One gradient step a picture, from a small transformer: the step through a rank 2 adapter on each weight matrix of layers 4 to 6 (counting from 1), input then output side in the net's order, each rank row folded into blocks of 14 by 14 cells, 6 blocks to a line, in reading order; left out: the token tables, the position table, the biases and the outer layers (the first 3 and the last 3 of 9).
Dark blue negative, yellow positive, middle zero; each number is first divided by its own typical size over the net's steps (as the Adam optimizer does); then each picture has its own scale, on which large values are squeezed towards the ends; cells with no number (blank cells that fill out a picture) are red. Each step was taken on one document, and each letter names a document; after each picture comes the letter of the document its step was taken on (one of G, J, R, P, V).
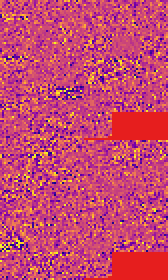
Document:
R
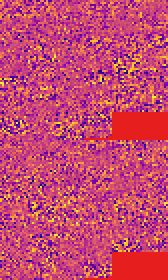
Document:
R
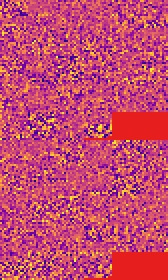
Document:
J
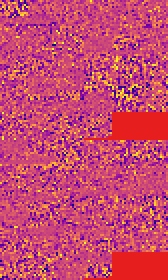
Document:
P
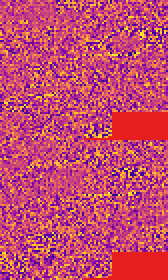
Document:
J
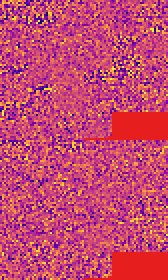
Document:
R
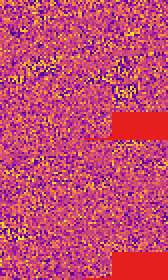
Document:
R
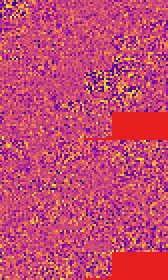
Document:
P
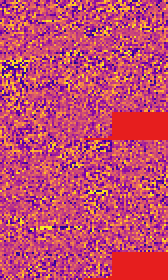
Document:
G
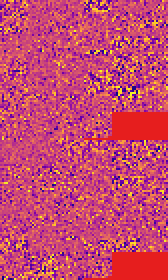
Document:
P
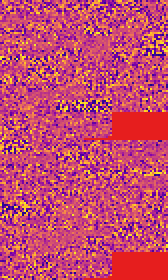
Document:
G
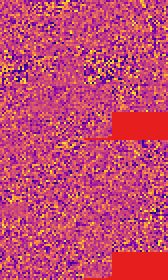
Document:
R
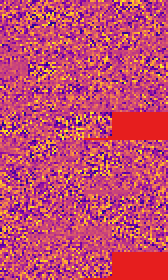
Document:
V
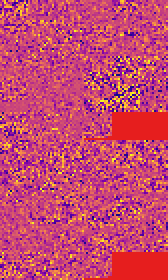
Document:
P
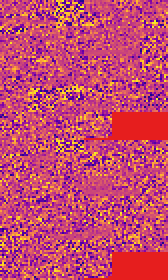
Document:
V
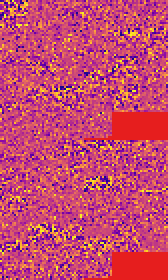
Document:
R
